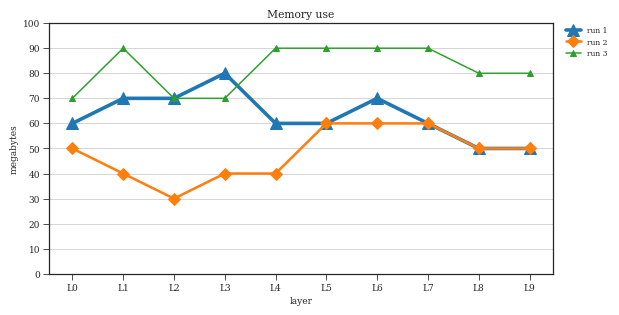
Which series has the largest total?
run 3
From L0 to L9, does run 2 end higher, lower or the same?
the same
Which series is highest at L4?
run 3
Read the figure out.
Title: Memory use
x-axis: layer, ticks L0 L1 L2 L3 L4 L5 L6 L7 L8 L9
y-axis: megabytes, ticks 0 10 20 30 40 50 60 70 80 90 100
Legend: run 1, run 2, run 3
Values:
run 1: 60 70 70 80 60 60 70 60 50 50
run 2: 50 40 30 40 40 60 60 60 50 50
run 3: 70 90 70 70 90 90 90 90 80 80
